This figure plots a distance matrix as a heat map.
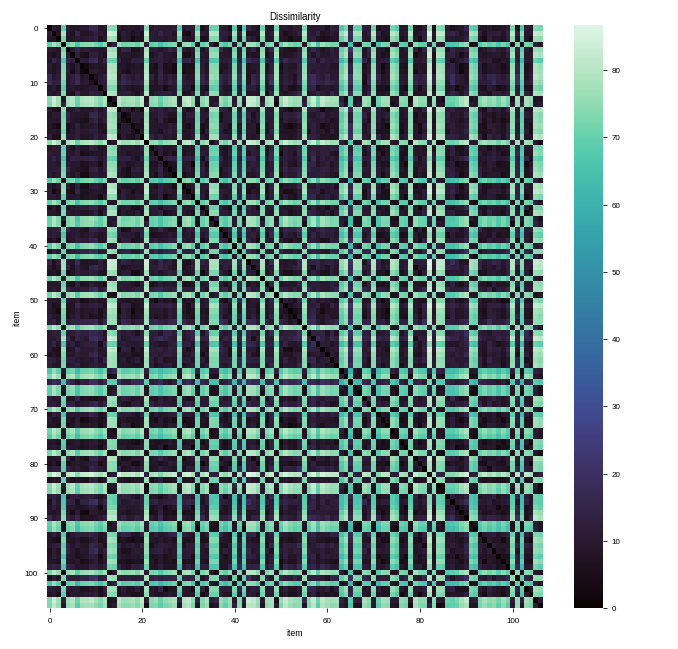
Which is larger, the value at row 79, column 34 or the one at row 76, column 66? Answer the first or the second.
the second
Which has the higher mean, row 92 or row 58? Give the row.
92
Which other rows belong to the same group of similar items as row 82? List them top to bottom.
3, 13, 14, 21, 28, 32, 35, 36, 40, 42, 46, 49, 55, 63, 64, 66, 67, 70, 74, 75, 78, 84, 85, 91, 92, 100, 102, 105, 106
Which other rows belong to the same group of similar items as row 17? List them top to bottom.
0, 1, 2, 4, 5, 6, 7, 8, 9, 10, 11, 12, 15, 16, 18, 19, 20, 22, 23, 24, 25, 26, 27, 29, 30, 31, 33, 34, 37, 38, 39, 41, 43, 44, 45, 47, 48, 50, 51, 52, 53, 54, 56, 57, 58, 59, 60, 61, 62, 65, 68, 69, 71, 72, 73, 76, 77, 79, 80, 81, 83, 86, 87, 88, 89, 90, 93, 94, 95, 96, 97, 98, 99, 101, 103, 104
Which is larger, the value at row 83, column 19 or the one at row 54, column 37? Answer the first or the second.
the second
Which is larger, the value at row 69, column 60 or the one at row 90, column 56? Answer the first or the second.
the second
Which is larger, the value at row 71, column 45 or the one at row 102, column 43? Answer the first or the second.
the second
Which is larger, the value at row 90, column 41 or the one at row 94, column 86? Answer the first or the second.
the first
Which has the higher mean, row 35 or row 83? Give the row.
35
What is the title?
Dissimilarity
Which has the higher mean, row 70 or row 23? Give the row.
70
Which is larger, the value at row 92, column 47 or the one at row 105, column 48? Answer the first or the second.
the second
